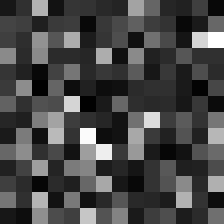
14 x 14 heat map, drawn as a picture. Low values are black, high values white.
Neither half mirrors the other. There is no overall slope. On average the colour sits 30% of the way up the scale. There is no seam. The values are skewed, with a long tail toward high values.
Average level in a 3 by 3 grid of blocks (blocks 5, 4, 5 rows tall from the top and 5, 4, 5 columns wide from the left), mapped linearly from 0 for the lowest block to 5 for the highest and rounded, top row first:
2 1 1
4 0 1
2 5 1
